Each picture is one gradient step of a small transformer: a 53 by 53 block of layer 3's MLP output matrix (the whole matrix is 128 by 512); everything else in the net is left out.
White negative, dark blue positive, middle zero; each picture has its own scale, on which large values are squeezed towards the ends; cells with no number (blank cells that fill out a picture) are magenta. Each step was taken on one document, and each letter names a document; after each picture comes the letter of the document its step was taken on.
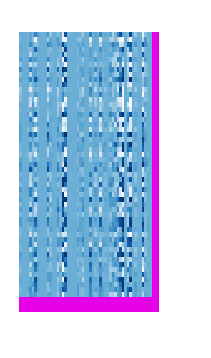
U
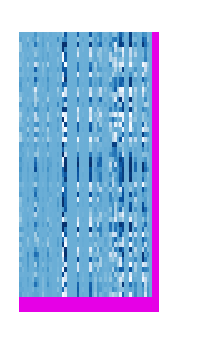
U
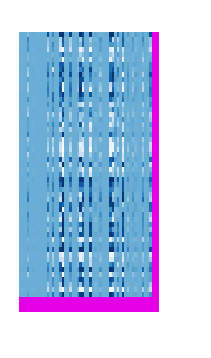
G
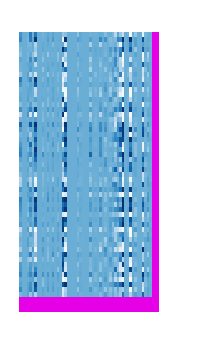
U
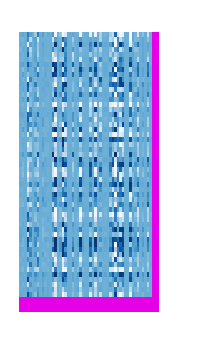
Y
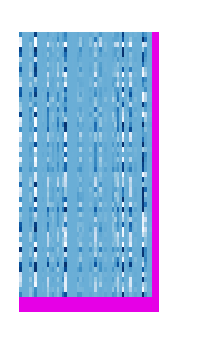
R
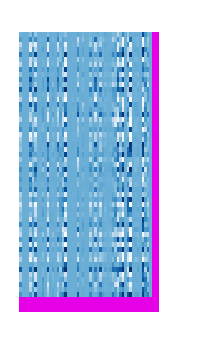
U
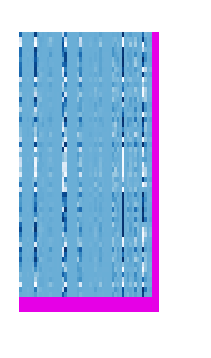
R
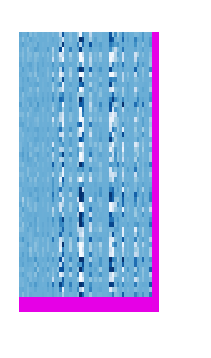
G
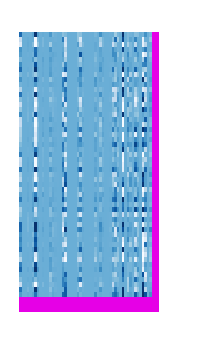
R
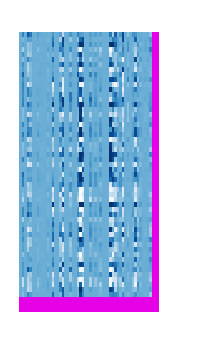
G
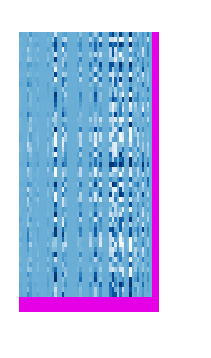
Y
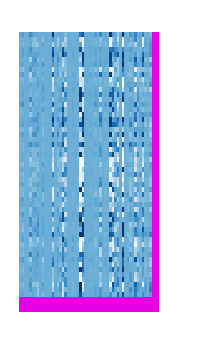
G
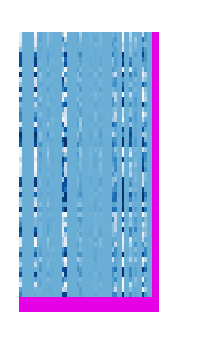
R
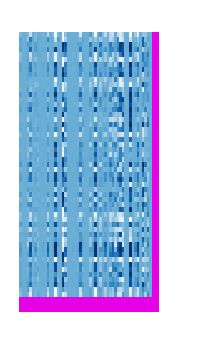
Y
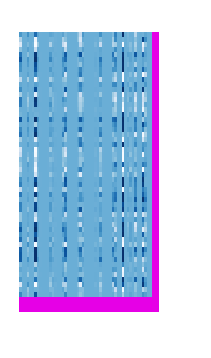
R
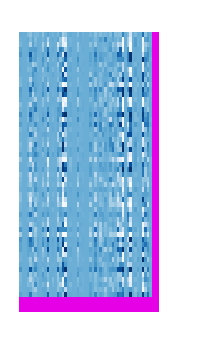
U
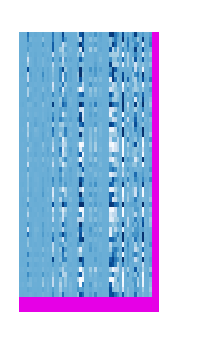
G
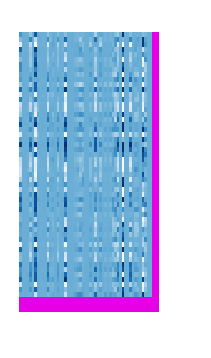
R
